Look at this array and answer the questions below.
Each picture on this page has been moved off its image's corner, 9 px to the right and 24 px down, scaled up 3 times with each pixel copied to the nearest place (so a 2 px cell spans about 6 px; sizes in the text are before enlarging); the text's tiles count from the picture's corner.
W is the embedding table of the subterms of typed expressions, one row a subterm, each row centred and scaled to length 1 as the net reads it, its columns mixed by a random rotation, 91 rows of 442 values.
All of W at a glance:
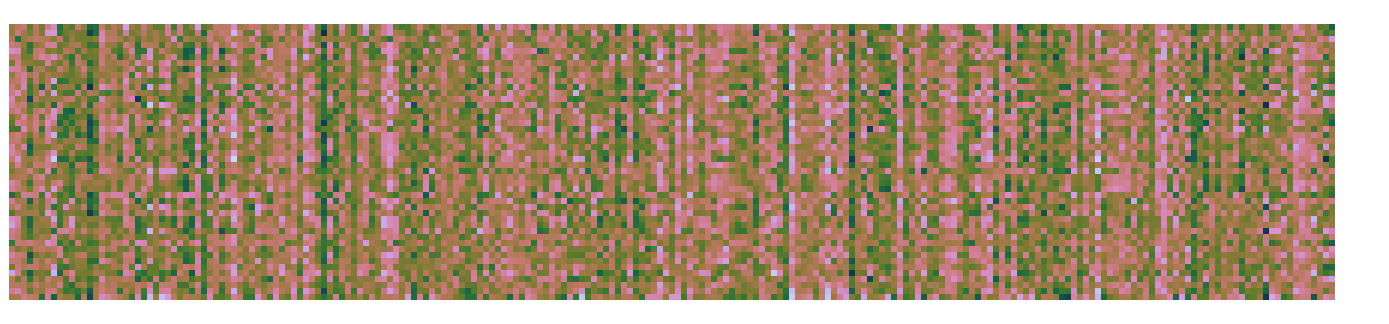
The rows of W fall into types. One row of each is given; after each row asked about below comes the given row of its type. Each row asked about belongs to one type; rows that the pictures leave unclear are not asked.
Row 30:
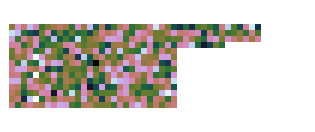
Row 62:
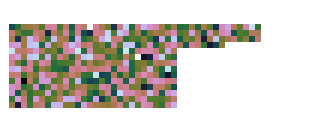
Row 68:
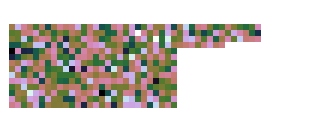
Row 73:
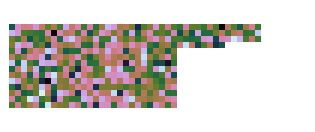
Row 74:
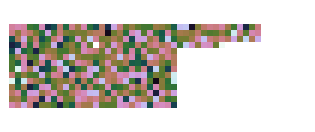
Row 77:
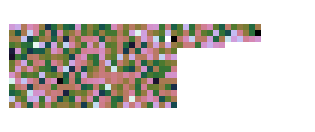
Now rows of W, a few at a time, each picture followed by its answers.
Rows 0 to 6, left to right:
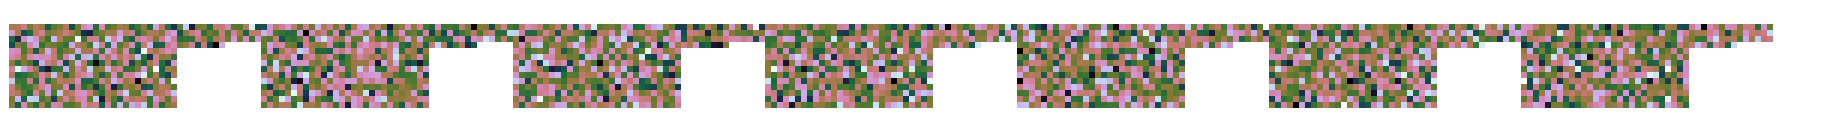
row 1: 73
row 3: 74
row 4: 68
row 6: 74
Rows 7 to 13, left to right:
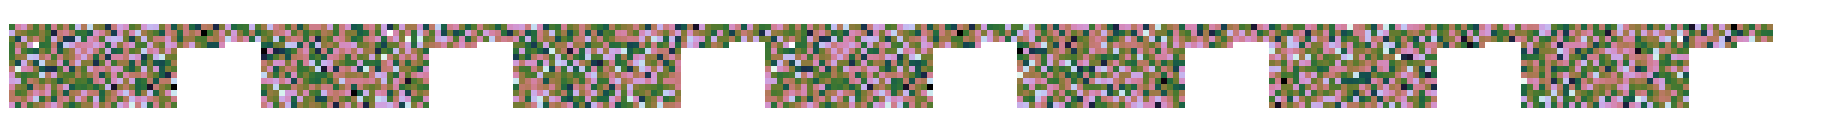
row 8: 68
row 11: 68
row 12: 62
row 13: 77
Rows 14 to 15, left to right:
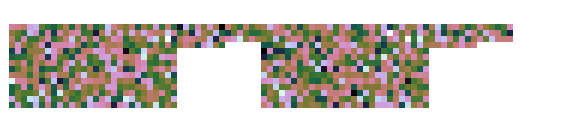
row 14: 77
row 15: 68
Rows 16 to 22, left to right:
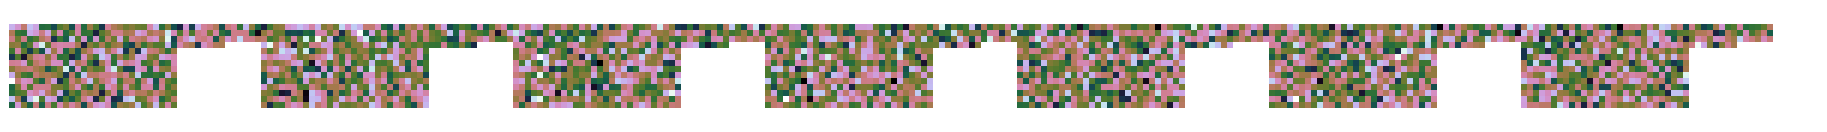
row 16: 77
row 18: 30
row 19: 73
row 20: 77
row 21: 77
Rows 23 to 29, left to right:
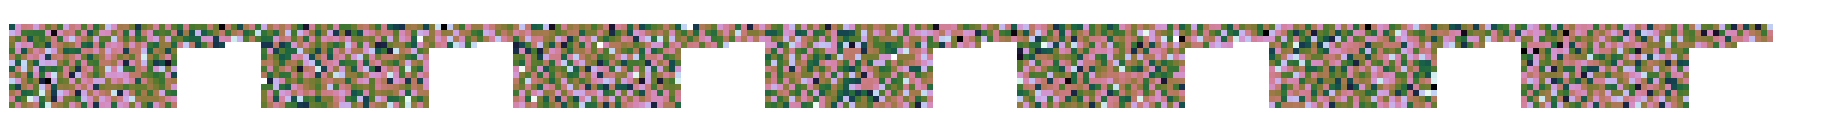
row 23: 73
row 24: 74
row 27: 77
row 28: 30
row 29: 68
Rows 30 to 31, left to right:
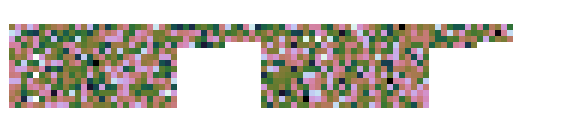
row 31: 73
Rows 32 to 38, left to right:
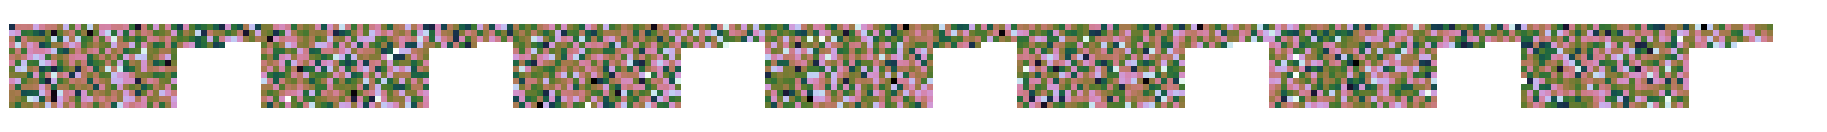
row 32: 73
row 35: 73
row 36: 74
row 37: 30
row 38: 74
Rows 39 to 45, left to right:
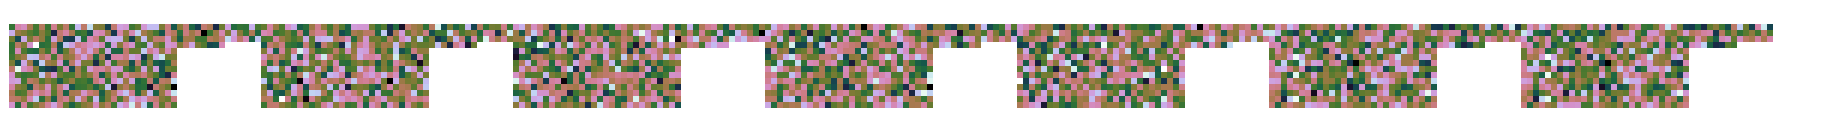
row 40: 73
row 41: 77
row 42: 30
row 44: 30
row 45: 30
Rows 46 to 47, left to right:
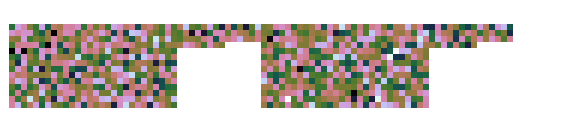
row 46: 68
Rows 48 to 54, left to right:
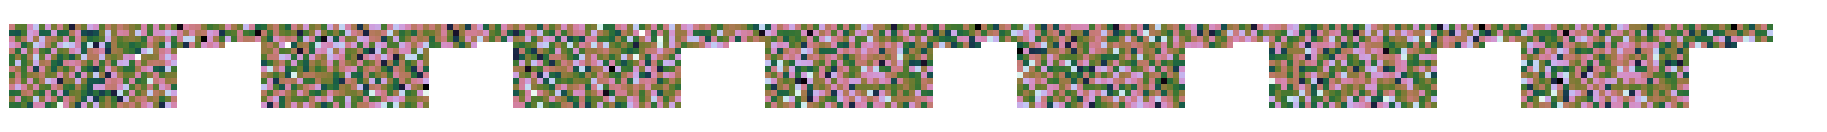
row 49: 62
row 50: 68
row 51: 73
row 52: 68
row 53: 77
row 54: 73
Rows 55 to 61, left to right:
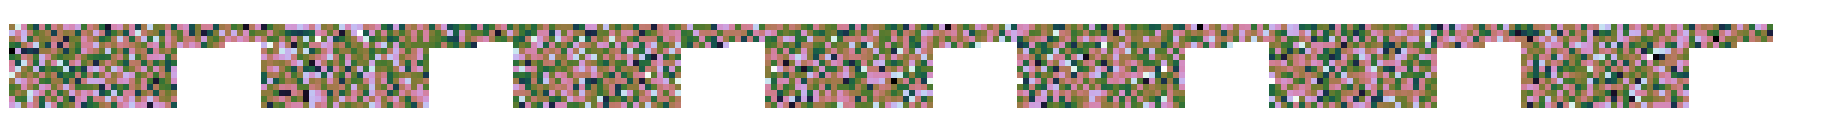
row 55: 68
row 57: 62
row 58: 74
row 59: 74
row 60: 77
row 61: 62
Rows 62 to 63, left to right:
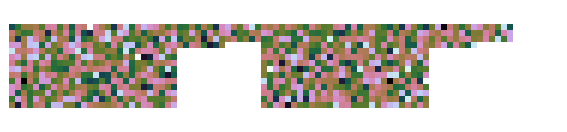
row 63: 74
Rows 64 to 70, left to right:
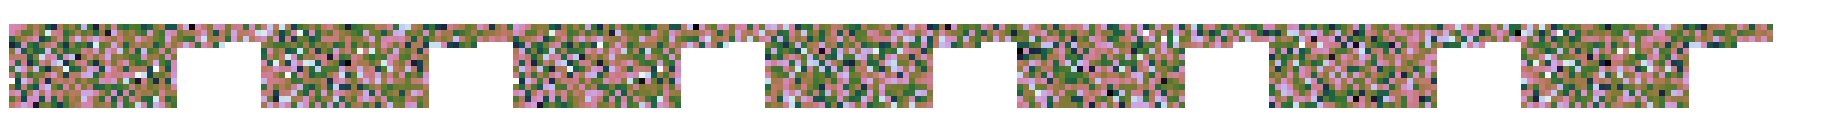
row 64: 74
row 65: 30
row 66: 74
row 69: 77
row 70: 30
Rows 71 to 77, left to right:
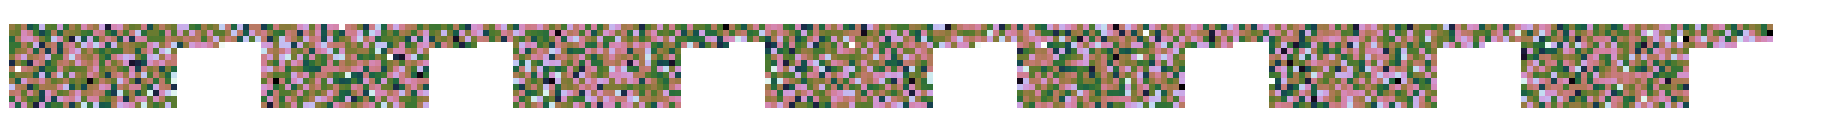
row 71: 74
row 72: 62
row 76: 74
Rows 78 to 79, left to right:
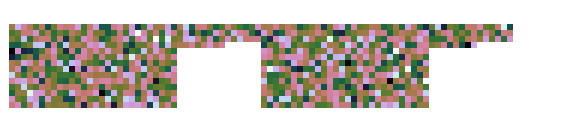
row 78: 68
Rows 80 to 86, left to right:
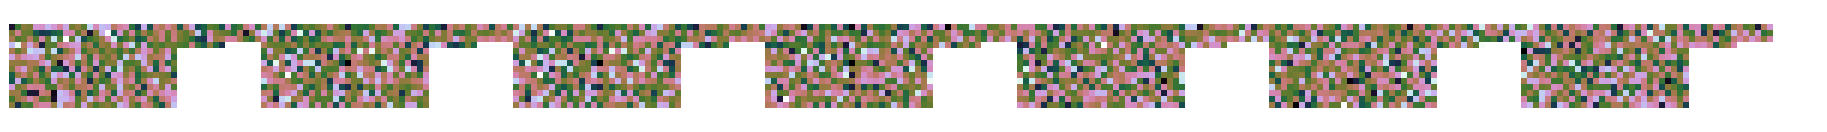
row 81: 30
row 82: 30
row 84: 74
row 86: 68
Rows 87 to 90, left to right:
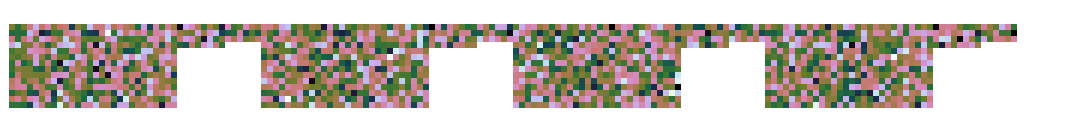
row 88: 77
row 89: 30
